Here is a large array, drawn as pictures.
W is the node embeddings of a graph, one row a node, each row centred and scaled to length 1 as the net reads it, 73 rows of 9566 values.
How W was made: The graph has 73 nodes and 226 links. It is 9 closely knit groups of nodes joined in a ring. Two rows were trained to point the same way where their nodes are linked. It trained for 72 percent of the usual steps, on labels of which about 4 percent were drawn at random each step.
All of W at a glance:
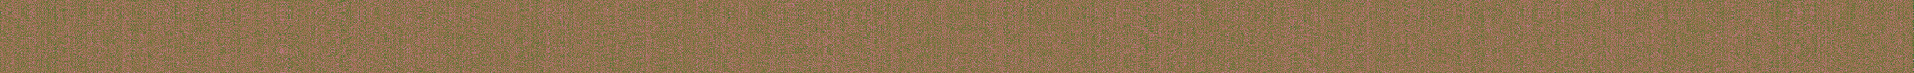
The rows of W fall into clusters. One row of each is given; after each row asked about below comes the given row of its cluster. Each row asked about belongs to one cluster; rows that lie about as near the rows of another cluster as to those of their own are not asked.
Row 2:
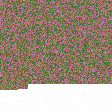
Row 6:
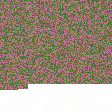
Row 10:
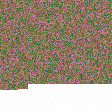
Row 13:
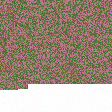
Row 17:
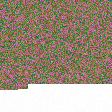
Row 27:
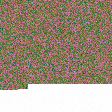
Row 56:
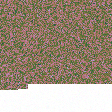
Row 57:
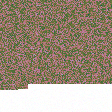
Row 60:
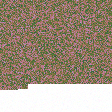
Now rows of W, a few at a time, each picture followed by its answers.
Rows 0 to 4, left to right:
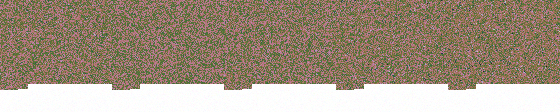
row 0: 56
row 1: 13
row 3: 6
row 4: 60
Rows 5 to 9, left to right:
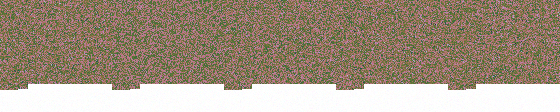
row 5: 10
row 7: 17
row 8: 13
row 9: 10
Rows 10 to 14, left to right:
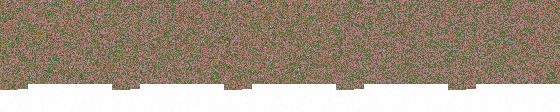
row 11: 17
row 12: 13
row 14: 17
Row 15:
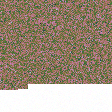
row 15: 10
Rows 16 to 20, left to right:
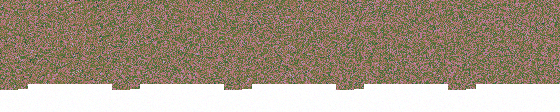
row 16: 6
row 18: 17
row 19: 2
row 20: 10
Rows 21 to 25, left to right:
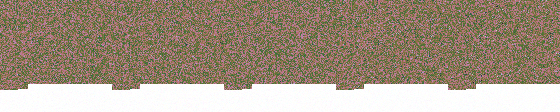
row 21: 56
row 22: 2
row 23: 60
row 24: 56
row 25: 13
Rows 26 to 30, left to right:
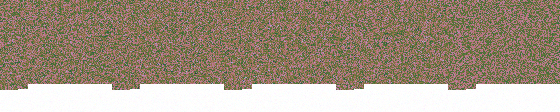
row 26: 6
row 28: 17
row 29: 13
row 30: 56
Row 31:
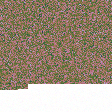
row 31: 27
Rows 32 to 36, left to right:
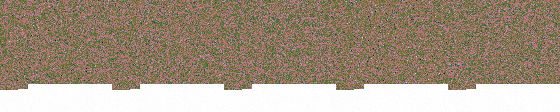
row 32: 13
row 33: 6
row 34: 57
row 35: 57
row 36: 10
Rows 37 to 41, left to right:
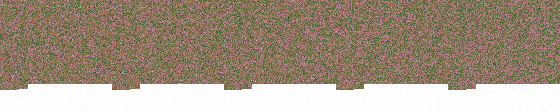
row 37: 2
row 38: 6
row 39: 57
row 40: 56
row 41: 57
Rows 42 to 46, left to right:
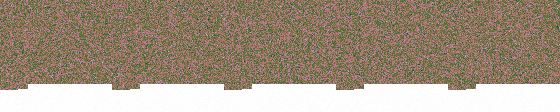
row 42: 56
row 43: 56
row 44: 2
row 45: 6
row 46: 60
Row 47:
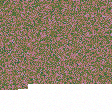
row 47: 17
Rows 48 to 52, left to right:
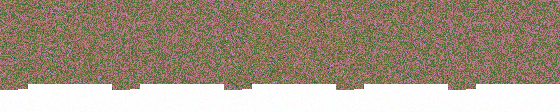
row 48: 10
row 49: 2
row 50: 10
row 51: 10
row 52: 2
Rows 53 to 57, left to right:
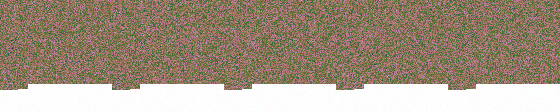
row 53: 27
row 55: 56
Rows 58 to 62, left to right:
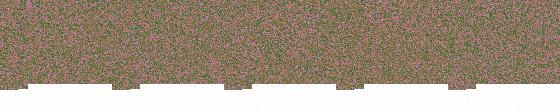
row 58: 6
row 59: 27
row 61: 10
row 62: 13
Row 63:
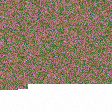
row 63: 6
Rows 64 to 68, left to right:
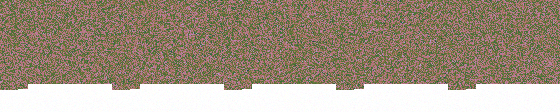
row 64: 57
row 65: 60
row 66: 13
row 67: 6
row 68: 27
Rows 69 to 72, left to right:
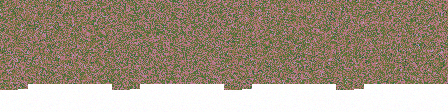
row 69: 57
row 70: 27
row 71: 17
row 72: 2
